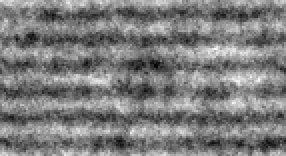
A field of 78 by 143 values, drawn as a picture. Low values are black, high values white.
Slope: none. Histogram: bell-shaped. Stripes: horizontal, repeating 6 times. Average level on the scale: 50%. Seam: none.
